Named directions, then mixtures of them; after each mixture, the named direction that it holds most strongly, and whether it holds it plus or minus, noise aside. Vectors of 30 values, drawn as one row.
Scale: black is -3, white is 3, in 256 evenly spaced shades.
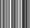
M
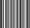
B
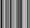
M, minus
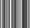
M, plus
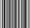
B, minus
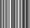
M, plus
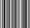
B, minus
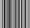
B, minus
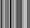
M, minus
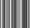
M, plus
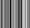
M, minus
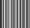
B, plus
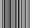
B, minus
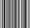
B, minus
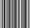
B, minus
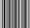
B, minus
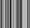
M, minus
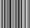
M, minus
